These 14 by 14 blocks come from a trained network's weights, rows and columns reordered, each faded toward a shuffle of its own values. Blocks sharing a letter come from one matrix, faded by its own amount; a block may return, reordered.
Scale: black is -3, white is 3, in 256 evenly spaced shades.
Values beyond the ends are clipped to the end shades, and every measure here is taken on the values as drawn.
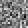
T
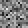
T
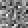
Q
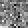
T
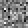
T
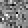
T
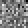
Q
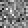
T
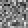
Q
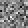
T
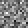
T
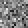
T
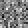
T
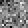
T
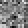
Q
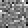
T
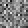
T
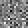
Q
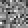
T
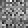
Q
